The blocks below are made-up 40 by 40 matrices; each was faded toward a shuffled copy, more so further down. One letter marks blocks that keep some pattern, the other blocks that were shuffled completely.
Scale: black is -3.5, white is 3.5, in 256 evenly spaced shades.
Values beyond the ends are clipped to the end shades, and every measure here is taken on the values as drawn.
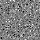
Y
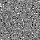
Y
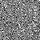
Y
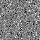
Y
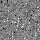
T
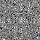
Y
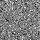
T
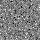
T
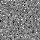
T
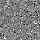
Y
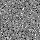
T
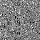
Y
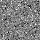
T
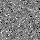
T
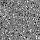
Y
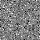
Y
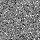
T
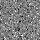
T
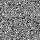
T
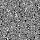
Y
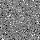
T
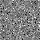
T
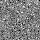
Y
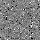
Y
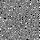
Y
